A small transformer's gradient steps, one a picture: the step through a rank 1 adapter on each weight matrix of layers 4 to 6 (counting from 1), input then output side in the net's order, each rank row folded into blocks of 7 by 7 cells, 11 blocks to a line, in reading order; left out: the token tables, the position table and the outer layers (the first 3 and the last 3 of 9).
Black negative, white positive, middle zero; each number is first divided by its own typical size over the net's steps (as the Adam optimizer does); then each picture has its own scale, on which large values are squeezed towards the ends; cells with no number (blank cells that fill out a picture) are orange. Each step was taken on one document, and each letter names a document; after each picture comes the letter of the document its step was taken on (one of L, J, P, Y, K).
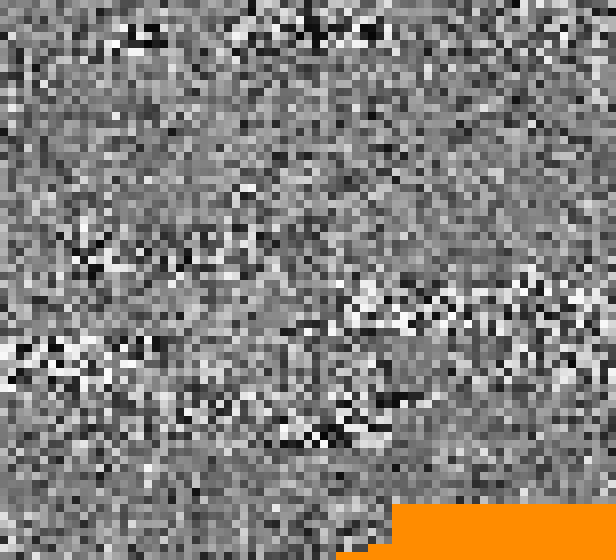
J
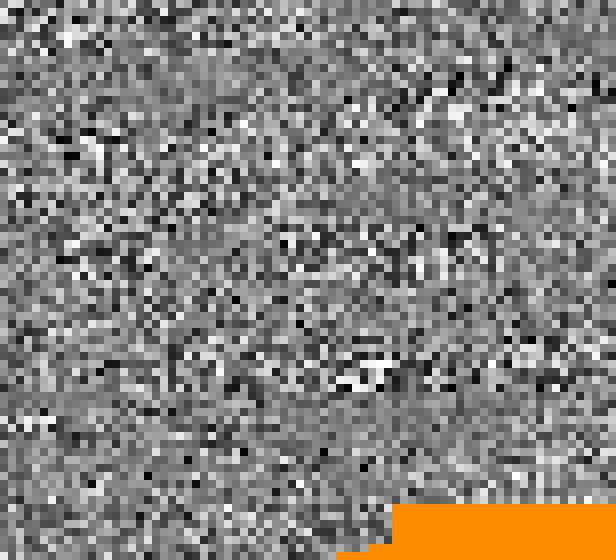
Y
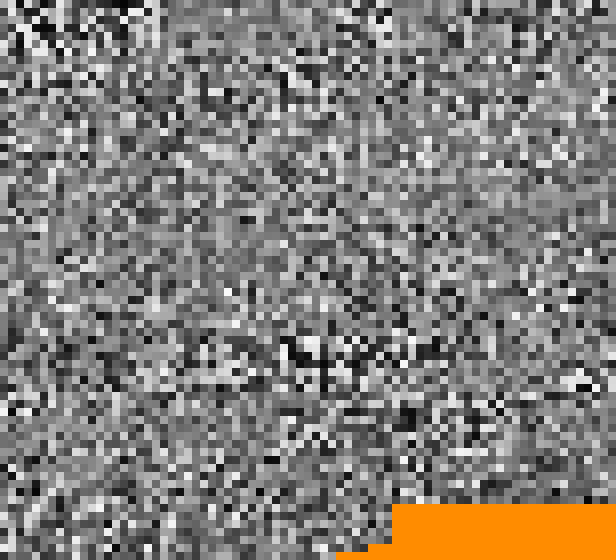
J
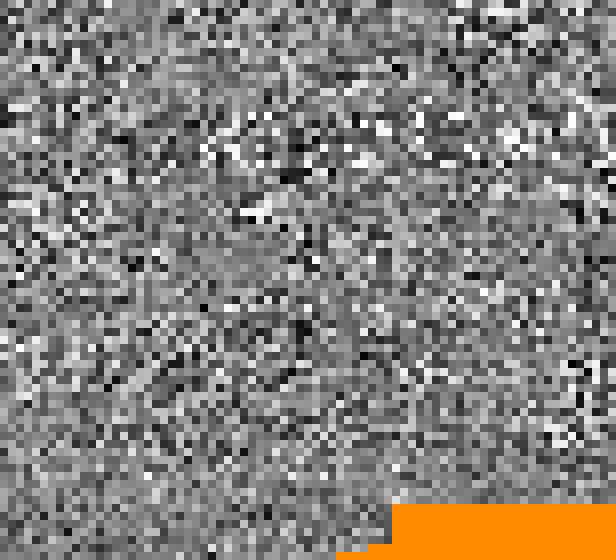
Y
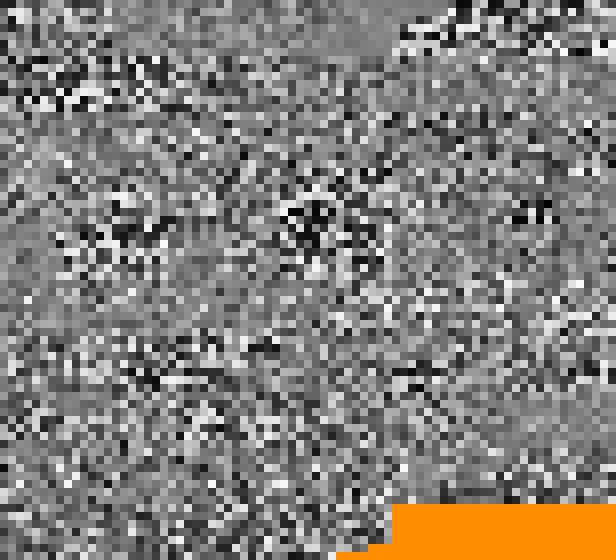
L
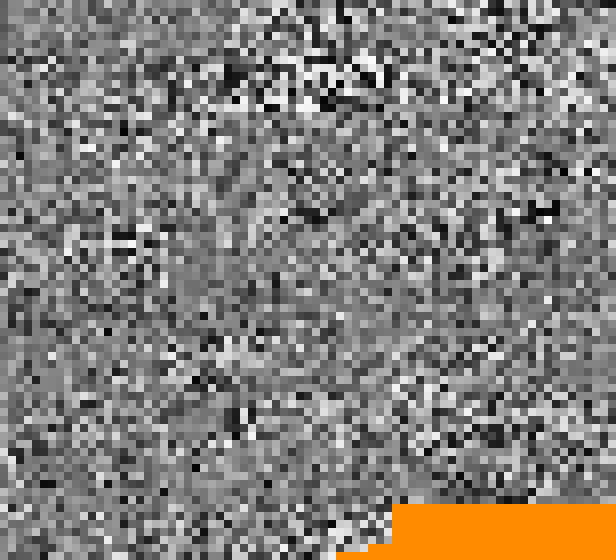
L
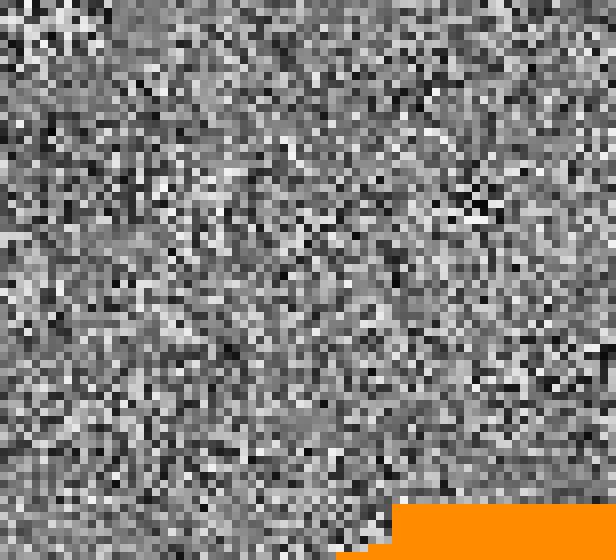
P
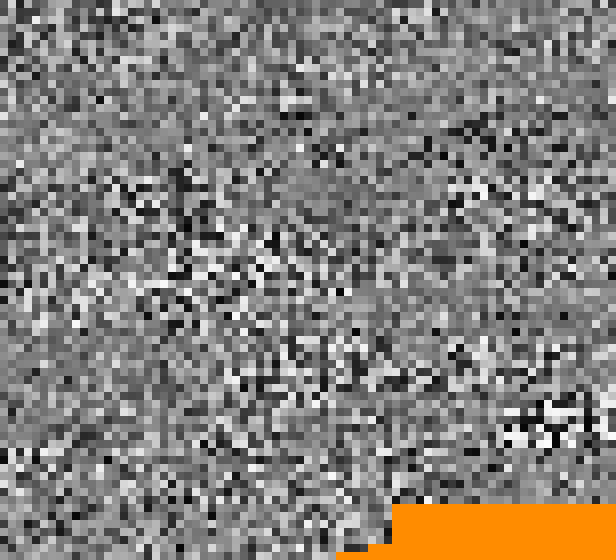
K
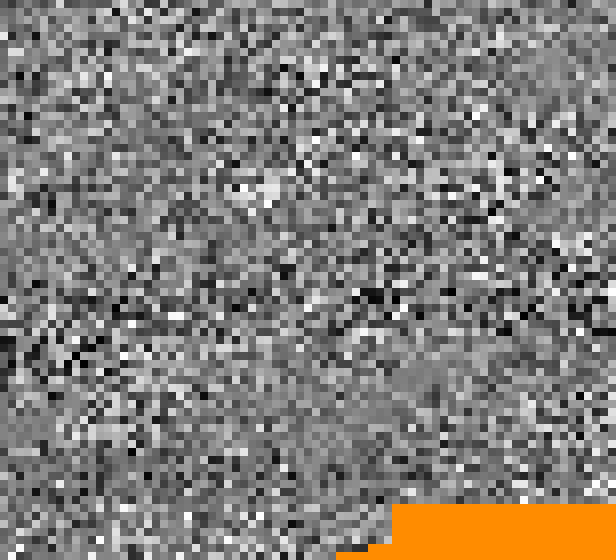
Y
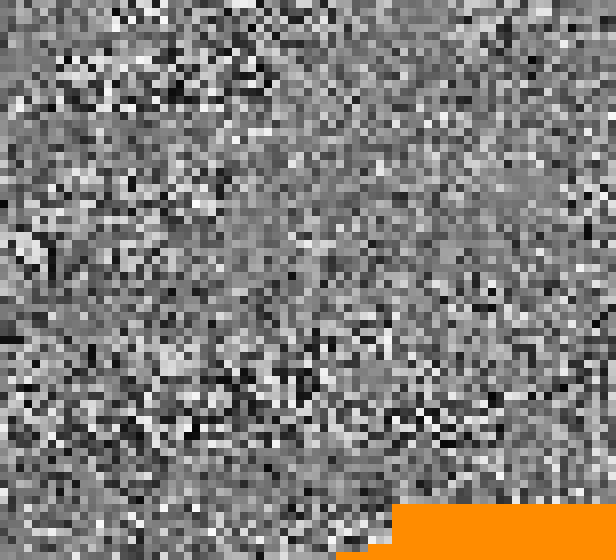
P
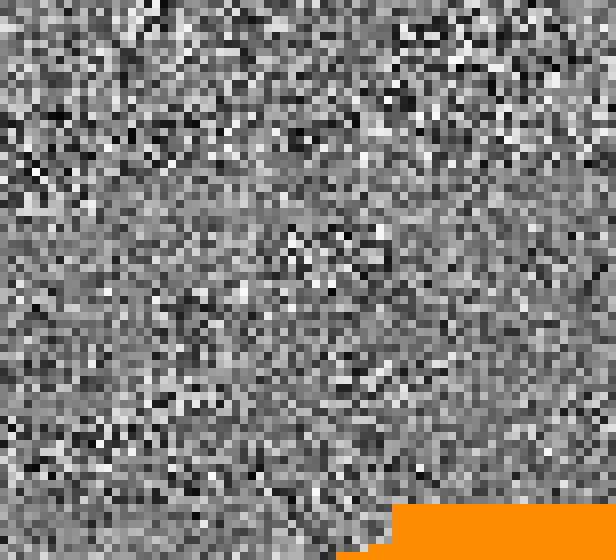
P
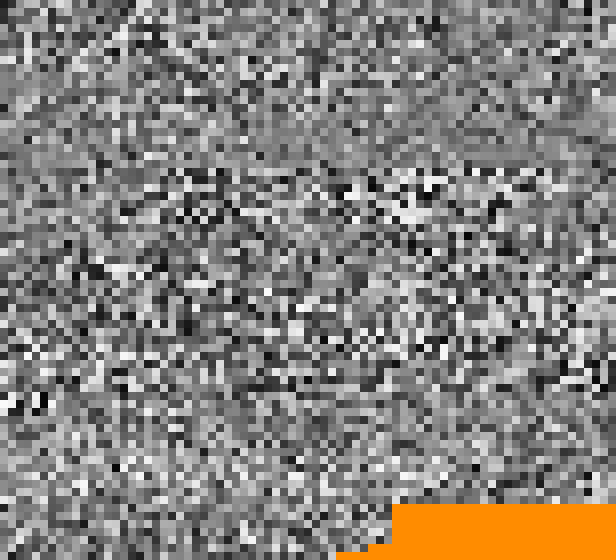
J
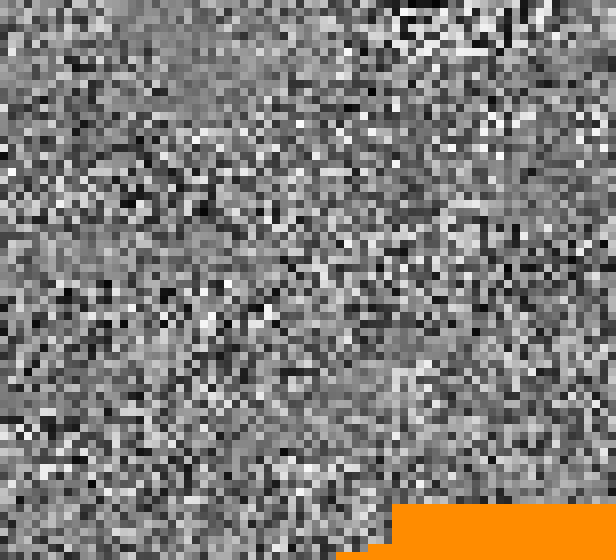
P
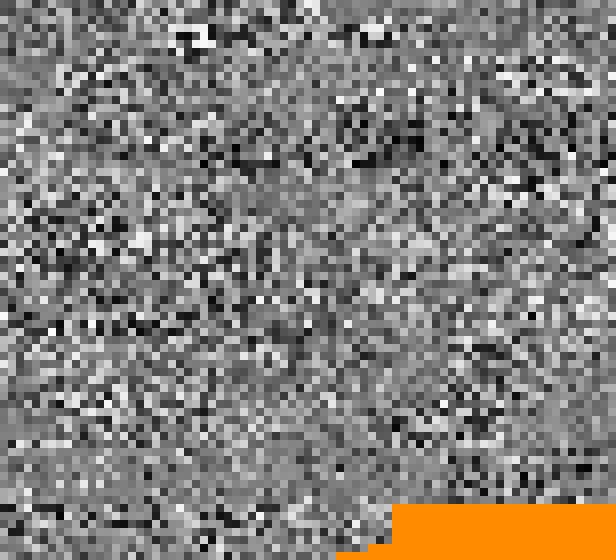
L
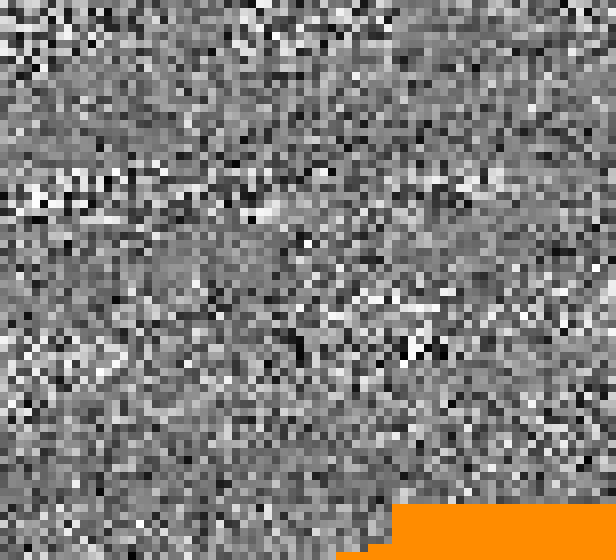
Y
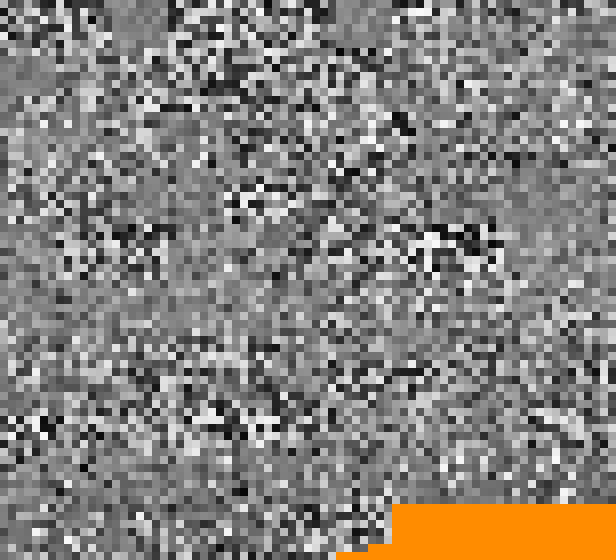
L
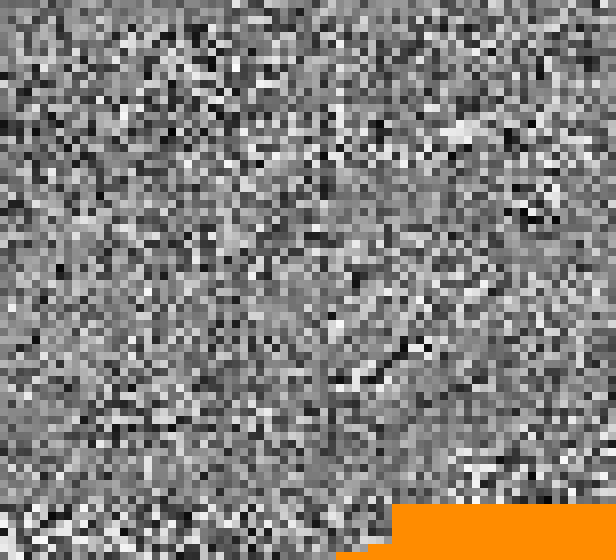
J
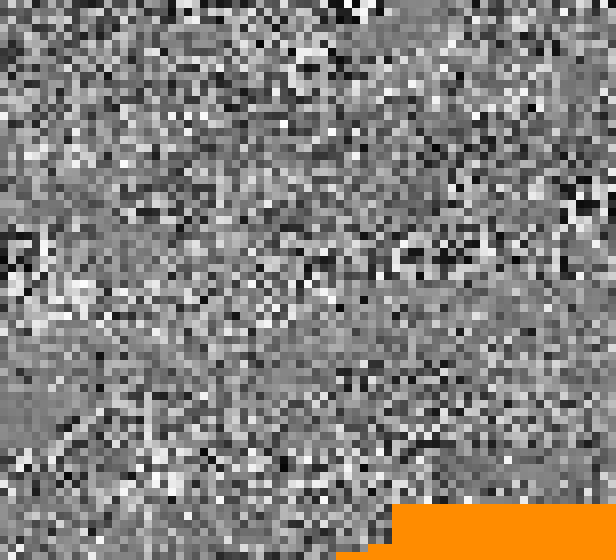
K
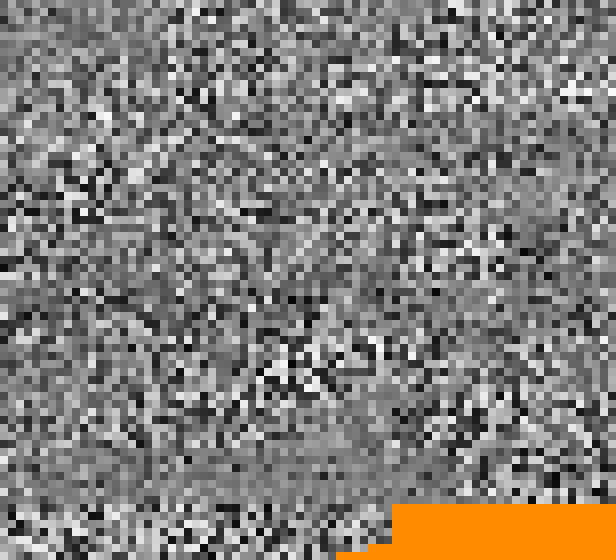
L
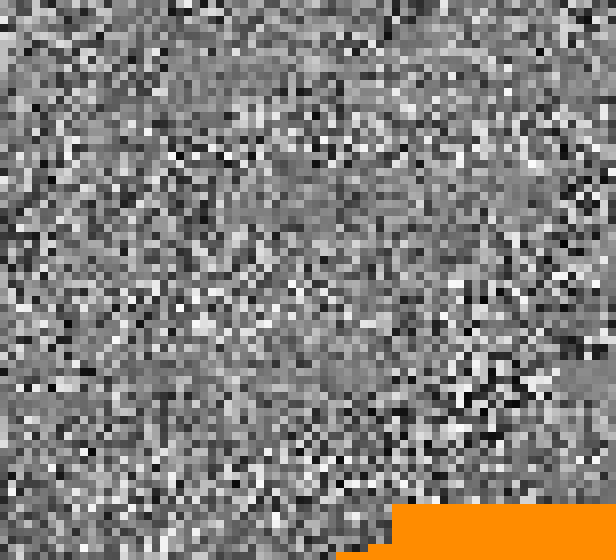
K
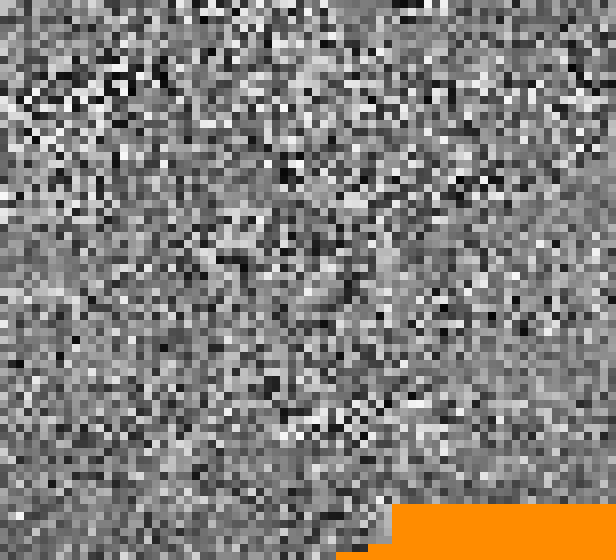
L
